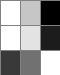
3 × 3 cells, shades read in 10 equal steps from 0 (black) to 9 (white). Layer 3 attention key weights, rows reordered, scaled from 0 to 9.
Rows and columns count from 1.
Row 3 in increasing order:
2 4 9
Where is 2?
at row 3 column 1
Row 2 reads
9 8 1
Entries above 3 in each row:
2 2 2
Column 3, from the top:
0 1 9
